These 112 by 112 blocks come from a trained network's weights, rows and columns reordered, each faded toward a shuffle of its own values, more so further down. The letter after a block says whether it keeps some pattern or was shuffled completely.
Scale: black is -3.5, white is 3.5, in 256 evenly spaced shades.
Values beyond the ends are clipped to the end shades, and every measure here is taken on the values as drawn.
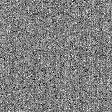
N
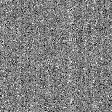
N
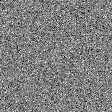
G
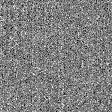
N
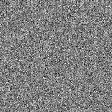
N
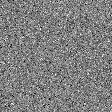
G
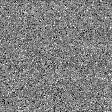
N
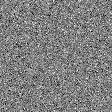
G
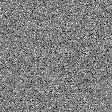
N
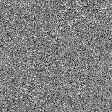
N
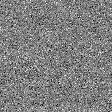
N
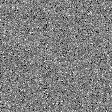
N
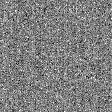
N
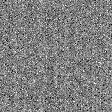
N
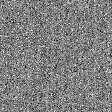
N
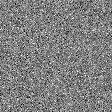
G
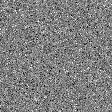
G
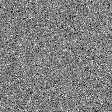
G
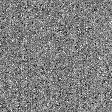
N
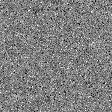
G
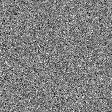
N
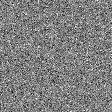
G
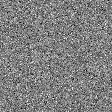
G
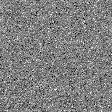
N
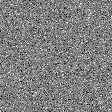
G
